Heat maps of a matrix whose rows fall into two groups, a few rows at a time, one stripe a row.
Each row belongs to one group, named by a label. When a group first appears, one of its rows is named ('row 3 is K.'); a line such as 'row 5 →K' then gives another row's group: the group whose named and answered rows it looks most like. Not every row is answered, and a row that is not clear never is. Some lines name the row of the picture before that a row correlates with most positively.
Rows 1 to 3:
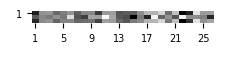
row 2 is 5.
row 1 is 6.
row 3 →6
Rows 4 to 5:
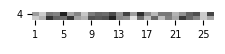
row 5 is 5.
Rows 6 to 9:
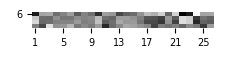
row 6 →6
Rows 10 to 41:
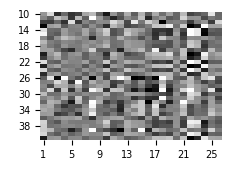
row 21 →6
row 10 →5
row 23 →6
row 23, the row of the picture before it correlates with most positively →6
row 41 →6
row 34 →5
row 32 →5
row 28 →5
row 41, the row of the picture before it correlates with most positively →6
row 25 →6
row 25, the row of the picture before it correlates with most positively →6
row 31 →5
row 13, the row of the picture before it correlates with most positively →6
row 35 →5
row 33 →5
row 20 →6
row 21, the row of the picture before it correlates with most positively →6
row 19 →5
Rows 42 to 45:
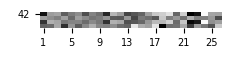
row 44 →6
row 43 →5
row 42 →6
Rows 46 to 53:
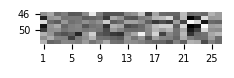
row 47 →6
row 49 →6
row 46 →5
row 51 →5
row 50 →6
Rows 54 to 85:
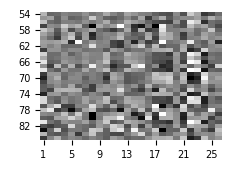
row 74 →6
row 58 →5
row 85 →6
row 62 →5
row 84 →5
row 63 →6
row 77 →5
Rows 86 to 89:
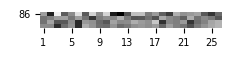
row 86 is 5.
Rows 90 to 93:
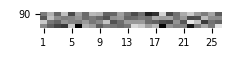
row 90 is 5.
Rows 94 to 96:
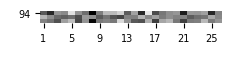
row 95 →5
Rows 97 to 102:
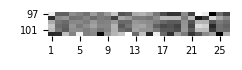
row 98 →6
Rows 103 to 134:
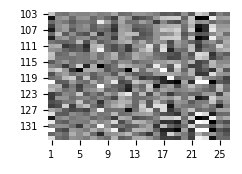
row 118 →6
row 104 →6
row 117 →5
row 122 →5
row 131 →5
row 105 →5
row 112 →5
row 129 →6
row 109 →6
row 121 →5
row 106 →6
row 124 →6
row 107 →6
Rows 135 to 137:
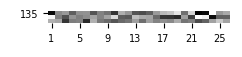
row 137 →5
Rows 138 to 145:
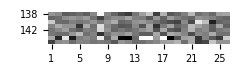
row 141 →5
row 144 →5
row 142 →5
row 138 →5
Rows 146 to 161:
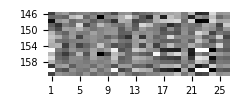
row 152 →5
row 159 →6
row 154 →5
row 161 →6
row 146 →6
